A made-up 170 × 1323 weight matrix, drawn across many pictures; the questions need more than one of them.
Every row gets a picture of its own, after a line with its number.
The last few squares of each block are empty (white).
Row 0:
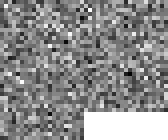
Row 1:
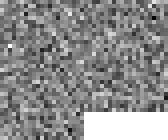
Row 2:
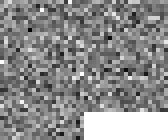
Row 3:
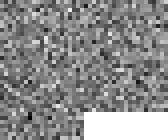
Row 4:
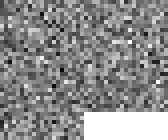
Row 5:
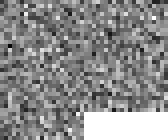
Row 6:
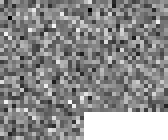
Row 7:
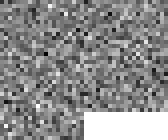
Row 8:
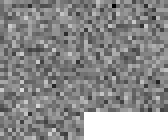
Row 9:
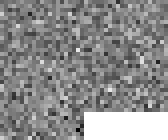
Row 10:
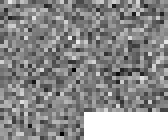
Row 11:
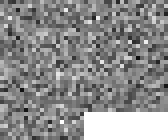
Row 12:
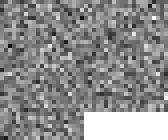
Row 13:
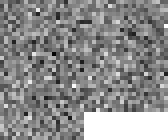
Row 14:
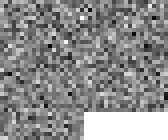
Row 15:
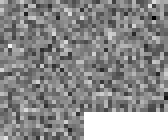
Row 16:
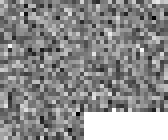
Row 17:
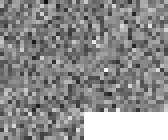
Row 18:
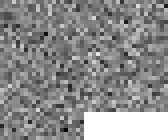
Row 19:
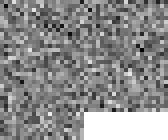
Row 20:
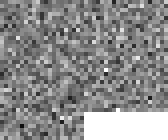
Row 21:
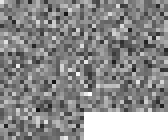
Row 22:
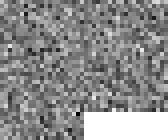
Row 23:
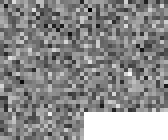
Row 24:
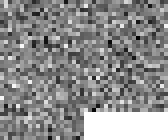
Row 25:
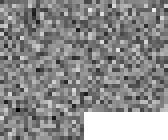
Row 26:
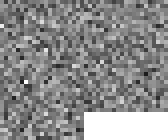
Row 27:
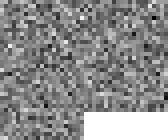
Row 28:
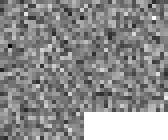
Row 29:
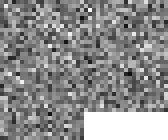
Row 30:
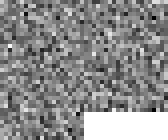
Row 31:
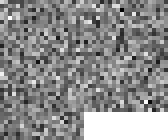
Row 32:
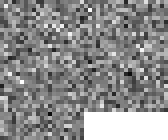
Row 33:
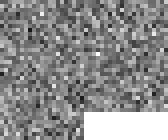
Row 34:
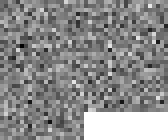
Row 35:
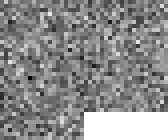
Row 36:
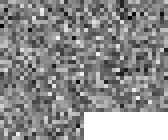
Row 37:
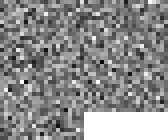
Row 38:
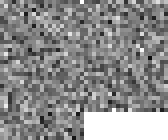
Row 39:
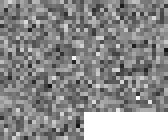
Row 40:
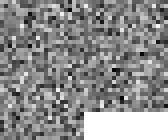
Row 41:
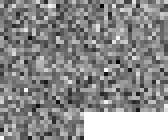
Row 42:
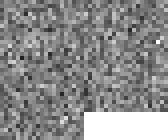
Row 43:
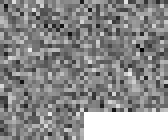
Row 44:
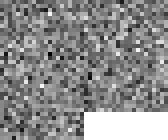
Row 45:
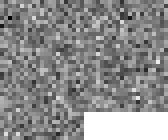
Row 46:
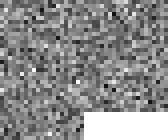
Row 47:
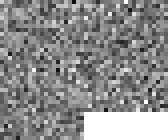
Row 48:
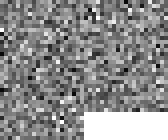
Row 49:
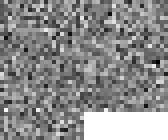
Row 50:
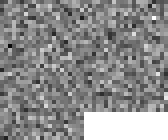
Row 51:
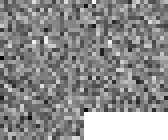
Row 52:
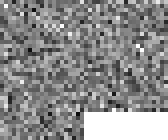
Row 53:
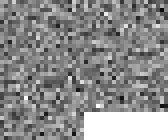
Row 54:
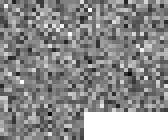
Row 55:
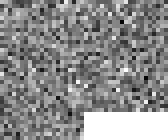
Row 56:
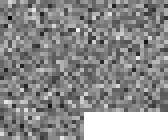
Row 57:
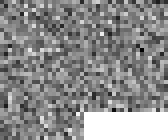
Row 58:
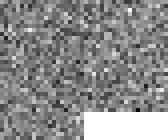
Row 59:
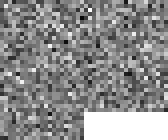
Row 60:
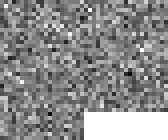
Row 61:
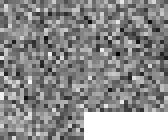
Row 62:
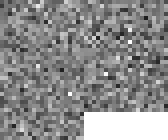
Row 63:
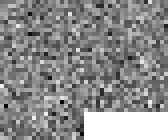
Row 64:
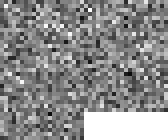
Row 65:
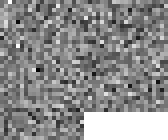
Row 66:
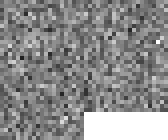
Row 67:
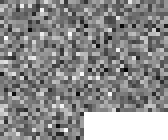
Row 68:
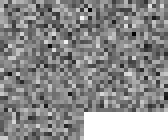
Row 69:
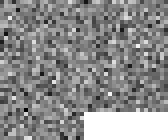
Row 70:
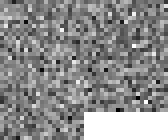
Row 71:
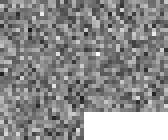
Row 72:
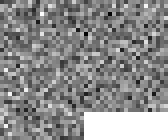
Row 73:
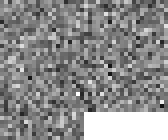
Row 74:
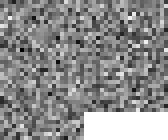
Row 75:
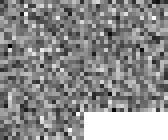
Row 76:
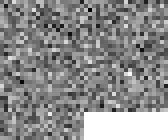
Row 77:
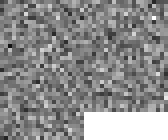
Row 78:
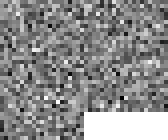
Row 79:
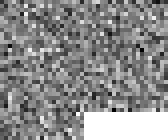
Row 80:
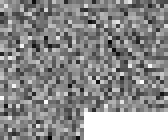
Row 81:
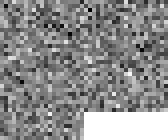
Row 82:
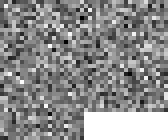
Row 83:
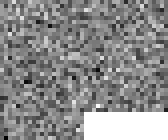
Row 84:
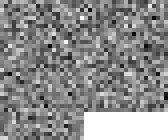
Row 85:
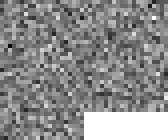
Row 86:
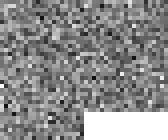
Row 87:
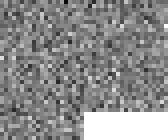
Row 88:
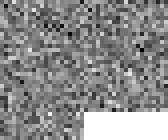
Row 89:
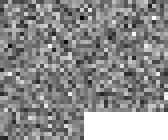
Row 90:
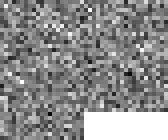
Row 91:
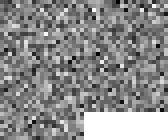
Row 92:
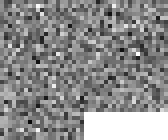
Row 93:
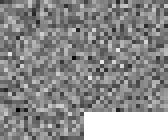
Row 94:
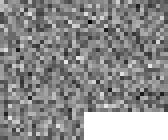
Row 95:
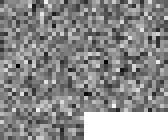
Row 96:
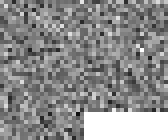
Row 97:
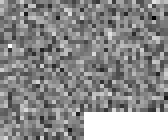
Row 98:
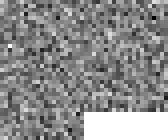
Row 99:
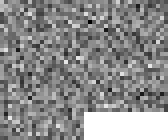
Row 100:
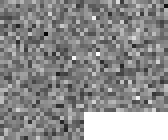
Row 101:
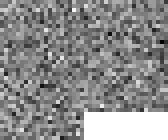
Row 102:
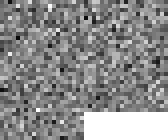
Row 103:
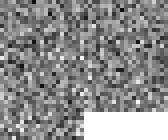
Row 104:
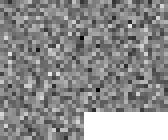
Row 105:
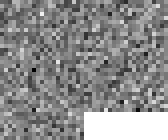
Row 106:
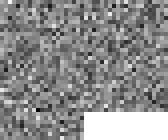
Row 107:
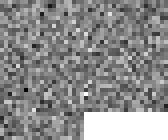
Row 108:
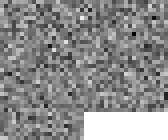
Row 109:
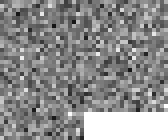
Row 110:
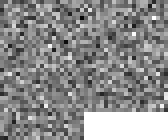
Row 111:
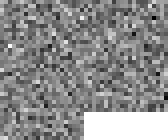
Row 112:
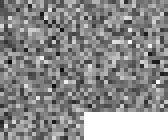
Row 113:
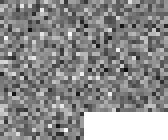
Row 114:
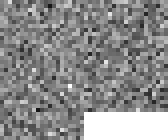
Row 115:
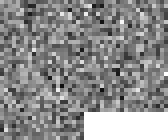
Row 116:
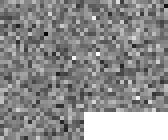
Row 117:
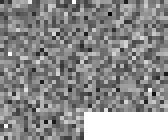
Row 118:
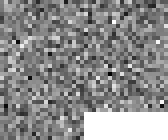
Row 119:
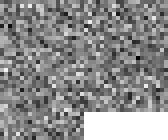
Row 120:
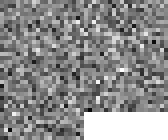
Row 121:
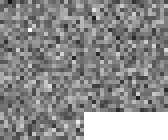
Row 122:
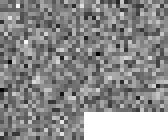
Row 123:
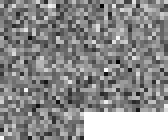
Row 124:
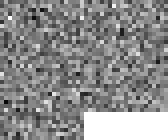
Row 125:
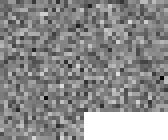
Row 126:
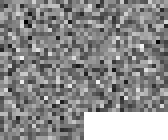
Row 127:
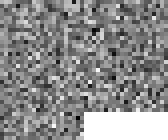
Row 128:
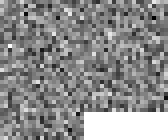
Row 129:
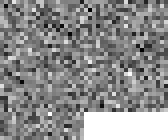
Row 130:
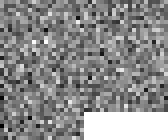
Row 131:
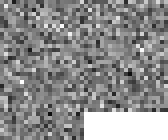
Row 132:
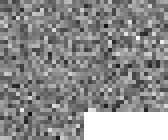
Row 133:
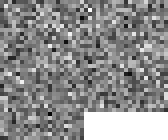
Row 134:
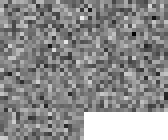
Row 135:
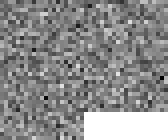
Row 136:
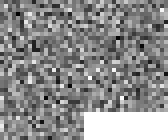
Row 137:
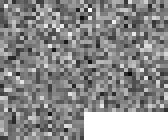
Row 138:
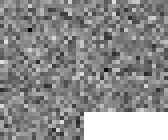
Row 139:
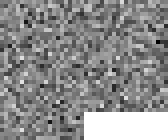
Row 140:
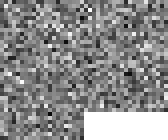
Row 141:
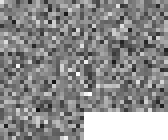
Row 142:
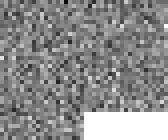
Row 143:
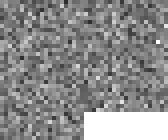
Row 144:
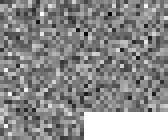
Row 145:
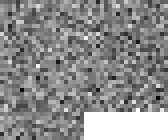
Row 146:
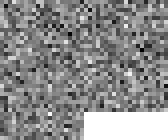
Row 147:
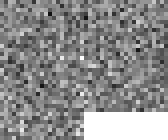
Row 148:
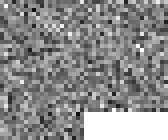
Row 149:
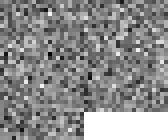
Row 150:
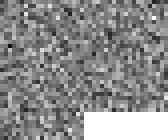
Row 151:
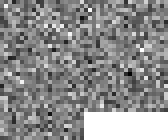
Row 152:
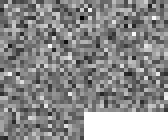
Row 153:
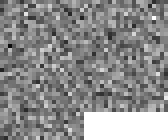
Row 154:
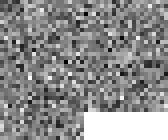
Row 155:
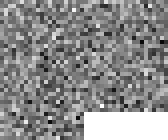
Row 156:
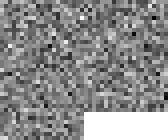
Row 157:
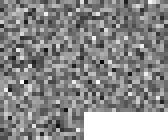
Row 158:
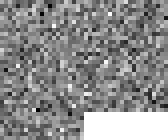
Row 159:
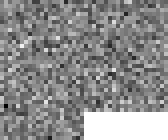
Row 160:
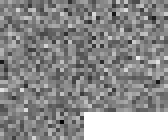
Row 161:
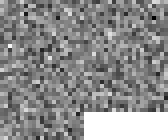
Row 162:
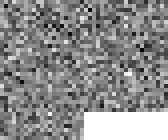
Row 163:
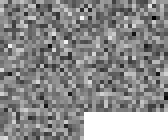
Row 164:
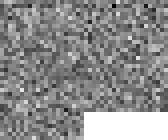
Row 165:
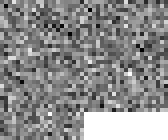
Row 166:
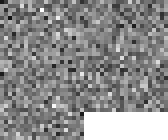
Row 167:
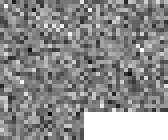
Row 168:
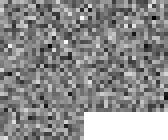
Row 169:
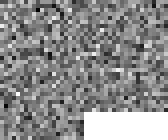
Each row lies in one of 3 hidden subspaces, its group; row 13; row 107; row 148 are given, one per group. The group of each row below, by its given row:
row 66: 13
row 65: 107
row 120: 13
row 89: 148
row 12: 148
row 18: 107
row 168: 148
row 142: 13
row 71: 107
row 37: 13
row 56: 107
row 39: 107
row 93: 107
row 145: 107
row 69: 107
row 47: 107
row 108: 148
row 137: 148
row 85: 148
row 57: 148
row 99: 13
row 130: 13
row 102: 107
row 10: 107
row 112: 107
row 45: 107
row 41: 107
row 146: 148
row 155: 13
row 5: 148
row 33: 107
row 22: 148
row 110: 148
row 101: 13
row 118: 13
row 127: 107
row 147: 13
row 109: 107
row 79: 148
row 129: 148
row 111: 148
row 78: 13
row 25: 107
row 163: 148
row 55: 107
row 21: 107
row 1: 148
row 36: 107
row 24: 13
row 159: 13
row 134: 148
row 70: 107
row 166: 107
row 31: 107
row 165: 148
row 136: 13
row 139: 13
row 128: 148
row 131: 148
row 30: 148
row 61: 13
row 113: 107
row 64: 148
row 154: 13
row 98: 148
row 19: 148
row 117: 107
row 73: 13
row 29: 148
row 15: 148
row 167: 148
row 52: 148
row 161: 148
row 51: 13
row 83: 13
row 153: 148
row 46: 107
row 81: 148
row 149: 13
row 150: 148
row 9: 13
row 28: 148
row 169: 13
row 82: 148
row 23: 148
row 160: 107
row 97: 148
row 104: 107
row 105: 107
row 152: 148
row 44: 13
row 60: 148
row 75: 148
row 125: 13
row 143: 13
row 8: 107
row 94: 13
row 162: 148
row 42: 13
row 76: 148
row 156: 148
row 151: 148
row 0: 148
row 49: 107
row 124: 107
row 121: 107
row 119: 107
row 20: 107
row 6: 107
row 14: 148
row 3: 13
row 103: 13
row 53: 13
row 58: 107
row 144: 107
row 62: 107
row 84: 148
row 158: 107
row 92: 107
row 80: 13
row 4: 107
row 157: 13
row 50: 148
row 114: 107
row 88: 148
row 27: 148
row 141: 107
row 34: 13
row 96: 148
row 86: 13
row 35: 13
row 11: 107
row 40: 13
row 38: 148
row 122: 107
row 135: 13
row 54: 148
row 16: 148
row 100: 107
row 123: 107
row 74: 107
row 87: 13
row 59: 148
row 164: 107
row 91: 107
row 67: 107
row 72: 107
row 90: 148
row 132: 13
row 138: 107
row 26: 13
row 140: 148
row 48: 107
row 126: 13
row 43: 148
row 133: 148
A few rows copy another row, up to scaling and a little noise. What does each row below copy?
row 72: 144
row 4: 112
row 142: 87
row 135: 125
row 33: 71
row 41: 123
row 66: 42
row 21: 141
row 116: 100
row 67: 113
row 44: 149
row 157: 37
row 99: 94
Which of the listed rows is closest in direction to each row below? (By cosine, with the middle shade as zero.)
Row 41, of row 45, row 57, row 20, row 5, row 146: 20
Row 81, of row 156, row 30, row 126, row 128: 156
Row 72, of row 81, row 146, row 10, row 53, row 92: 92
